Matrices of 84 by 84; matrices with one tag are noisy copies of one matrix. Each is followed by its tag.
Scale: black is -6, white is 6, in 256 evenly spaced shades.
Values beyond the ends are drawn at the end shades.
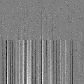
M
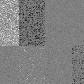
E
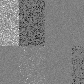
E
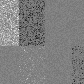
E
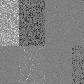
E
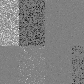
E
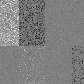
E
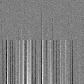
M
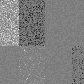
E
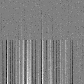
M
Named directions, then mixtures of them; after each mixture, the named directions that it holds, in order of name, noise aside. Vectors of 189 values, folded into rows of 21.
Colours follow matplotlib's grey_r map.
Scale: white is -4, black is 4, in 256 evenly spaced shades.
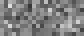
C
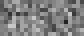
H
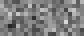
H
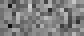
C, H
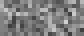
H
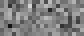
C, H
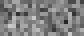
H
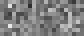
C, H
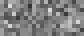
C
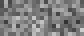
C, H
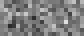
H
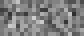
H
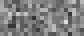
H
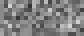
C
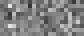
C, H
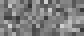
C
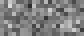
C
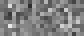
C, H
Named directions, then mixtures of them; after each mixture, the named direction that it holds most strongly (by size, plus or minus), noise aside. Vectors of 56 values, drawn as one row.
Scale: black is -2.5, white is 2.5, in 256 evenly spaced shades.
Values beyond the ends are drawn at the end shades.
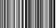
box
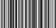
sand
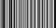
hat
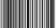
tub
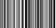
box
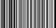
hat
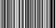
box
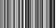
box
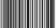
tub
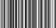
sand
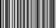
sand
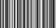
sand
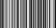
tub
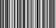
sand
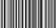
sand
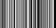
tub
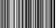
box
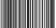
tub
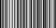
tub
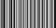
hat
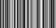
sand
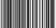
tub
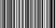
box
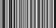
hat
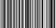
box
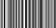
sand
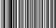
hat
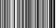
box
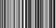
box
